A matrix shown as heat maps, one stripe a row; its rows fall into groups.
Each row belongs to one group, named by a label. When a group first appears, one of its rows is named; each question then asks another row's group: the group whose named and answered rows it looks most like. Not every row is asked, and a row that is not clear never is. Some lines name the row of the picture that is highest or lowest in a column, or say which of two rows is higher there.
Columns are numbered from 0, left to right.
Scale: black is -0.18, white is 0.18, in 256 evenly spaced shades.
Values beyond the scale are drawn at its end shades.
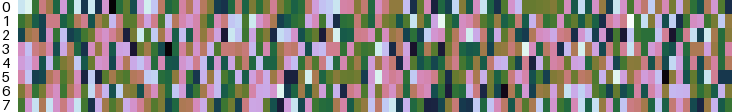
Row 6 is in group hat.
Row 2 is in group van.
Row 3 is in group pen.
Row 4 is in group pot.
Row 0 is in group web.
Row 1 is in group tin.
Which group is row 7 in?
pot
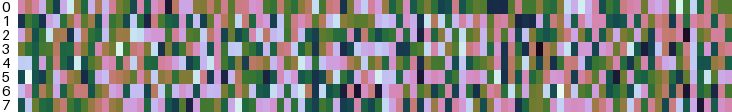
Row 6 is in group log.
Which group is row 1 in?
van
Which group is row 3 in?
van
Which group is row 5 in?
van
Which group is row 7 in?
van
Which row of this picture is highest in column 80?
0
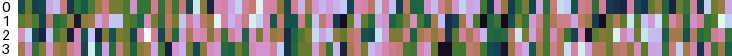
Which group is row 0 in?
van
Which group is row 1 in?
tin
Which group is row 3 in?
hat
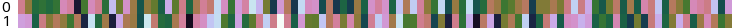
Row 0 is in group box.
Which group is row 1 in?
hat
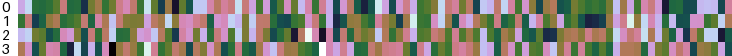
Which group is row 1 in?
tin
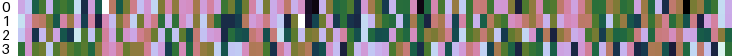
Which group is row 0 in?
log
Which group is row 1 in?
log
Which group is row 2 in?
log
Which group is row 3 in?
van
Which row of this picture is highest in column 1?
0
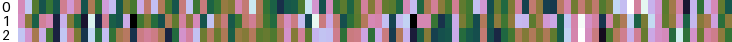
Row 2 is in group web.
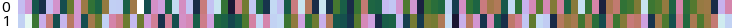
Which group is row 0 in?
log
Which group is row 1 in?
log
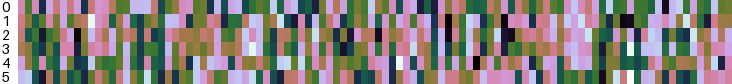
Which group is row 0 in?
pot
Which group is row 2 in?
box
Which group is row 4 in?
box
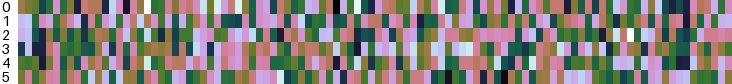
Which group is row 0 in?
tin
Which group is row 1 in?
log
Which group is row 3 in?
van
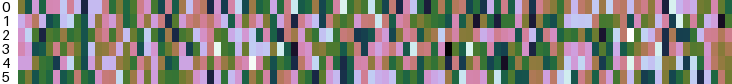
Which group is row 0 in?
pot
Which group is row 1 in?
web
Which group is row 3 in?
hat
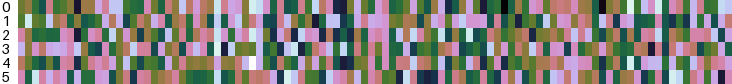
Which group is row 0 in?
tin
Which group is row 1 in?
van
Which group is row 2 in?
box
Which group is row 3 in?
pot
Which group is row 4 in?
box
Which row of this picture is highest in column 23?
0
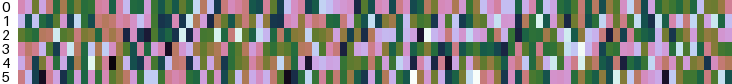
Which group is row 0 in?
pen
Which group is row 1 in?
pot
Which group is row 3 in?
web
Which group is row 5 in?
hat
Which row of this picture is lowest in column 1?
1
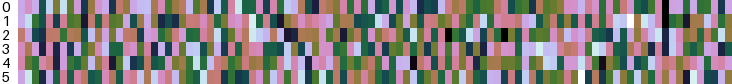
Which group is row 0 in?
pot
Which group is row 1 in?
pen
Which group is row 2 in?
hat
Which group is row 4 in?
box
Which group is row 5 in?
log
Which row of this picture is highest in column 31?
0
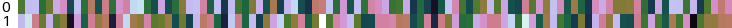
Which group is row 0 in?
pot
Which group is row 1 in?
pen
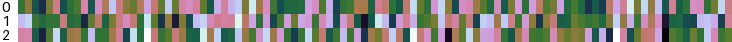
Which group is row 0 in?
tin
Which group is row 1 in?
pen
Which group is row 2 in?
hat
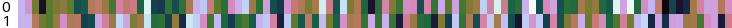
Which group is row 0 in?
pen
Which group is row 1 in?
pot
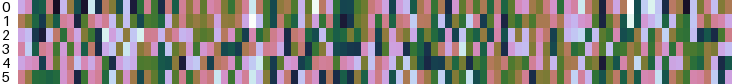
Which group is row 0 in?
box
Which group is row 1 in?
box
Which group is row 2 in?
log
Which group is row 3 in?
log
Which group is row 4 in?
pot
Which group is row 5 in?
box
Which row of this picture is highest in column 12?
2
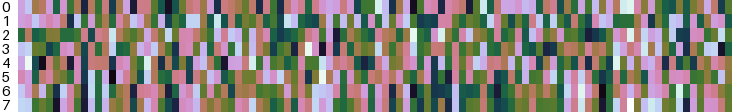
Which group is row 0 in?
pen
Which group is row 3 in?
web
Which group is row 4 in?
pen
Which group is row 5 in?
hat
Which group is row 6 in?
web
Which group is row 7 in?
web
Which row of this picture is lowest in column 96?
4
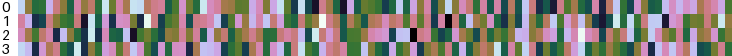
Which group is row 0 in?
log
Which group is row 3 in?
log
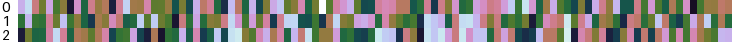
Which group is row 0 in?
pen
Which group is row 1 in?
van
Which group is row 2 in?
van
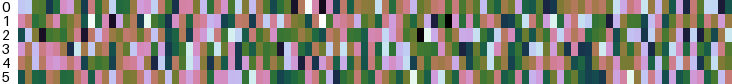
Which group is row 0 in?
web
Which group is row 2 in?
van
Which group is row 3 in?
pot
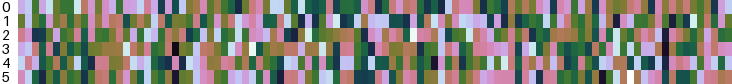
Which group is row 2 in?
hat
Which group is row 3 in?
pen
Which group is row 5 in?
pen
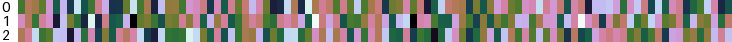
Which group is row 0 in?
pot
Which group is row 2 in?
pot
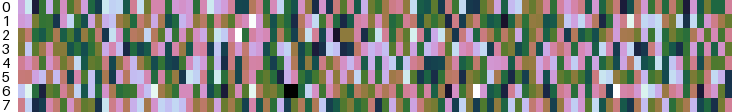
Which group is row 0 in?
log
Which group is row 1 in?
web
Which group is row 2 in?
tin
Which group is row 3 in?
van
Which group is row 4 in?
pot
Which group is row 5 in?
pot
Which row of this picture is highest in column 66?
3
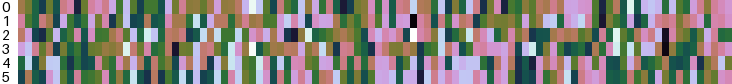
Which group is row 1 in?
box
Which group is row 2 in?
hat
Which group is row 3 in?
pen
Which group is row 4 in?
van
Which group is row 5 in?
van
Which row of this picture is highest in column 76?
1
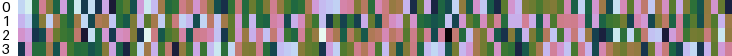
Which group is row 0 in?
web
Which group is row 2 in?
hat
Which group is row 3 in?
van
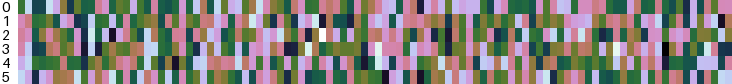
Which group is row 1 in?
box
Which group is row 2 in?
hat
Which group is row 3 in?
hat
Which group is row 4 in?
pen
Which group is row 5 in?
log
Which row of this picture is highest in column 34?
0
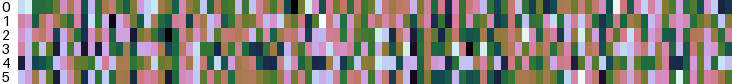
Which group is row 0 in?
web
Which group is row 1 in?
hat
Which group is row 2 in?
pen
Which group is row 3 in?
web
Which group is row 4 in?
van
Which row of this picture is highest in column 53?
4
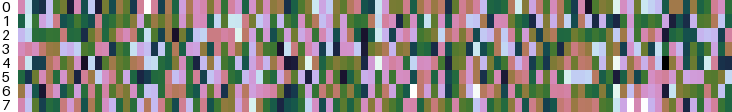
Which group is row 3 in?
pot
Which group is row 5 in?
box
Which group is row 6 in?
hat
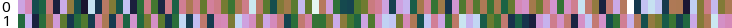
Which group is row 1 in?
van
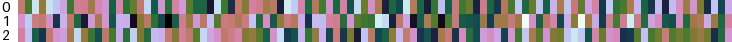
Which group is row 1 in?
pen
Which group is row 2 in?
log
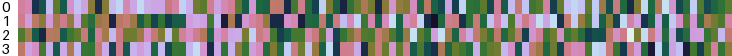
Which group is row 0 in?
log
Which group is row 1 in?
pot
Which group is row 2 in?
tin
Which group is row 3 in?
pot
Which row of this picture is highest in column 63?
0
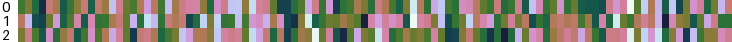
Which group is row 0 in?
tin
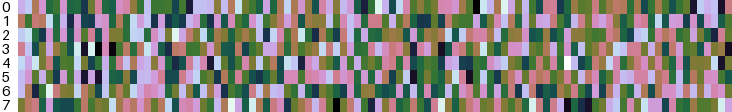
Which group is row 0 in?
pen
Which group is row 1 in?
pot
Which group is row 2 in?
log
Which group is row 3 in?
hat
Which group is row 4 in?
pot
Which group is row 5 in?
web
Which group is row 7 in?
tin
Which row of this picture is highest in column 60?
7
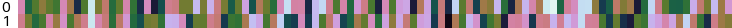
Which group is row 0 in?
box
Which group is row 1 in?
box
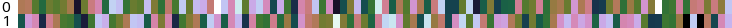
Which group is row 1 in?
van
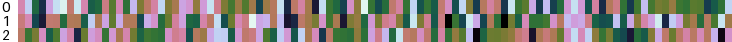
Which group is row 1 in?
hat
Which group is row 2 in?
box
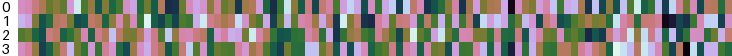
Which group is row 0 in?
pot
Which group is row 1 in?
pen
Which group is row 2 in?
tin
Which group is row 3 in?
web
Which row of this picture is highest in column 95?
0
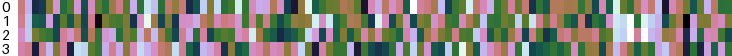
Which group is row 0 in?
hat
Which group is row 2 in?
web
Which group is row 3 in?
log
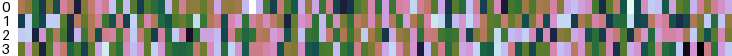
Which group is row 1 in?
van
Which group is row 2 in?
log
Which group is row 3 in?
van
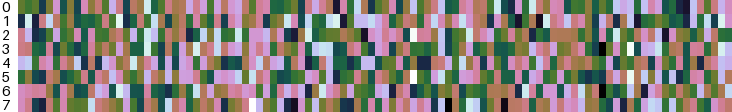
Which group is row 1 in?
van
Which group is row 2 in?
hat
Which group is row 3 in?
tin
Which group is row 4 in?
log
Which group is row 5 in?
tin
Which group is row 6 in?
pen
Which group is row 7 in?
box
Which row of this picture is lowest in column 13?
6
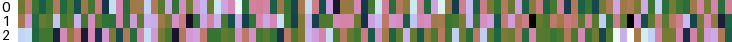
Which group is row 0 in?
tin
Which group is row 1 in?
hat
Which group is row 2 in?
web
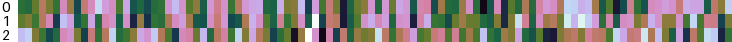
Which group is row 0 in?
box
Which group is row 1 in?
box
